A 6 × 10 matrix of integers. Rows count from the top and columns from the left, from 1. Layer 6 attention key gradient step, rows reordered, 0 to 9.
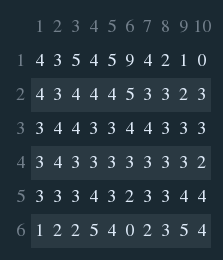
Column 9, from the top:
1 2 3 3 4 5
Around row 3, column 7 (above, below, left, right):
3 3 4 3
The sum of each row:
37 35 34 30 32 28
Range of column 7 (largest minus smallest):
2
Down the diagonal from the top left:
4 3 4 3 3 0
